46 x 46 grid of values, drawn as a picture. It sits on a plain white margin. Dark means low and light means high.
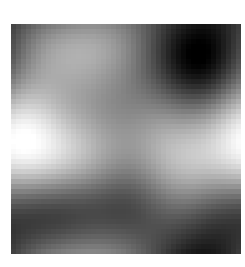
Ninth with the lowest average: top right. Grain: smooth. Average level on the scale: 50%. Ninth with the highest average: middle left.
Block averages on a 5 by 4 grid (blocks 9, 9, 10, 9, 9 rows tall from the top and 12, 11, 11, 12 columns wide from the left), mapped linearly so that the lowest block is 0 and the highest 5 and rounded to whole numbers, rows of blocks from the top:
3310 / 4322 / 5334 / 3223 / 1211
